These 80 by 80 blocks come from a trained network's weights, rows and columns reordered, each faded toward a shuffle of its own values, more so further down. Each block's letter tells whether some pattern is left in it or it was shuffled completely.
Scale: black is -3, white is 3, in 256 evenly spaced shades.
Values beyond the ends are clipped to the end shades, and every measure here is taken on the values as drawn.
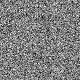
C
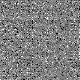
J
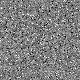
C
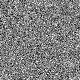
C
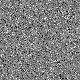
C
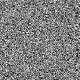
J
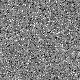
C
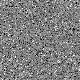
C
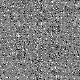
J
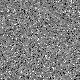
C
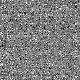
J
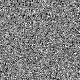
J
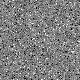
C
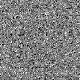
J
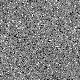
C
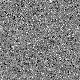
C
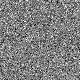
C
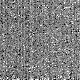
J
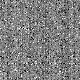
J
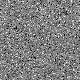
C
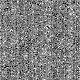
J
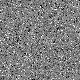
C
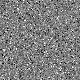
C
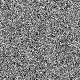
C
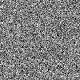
J
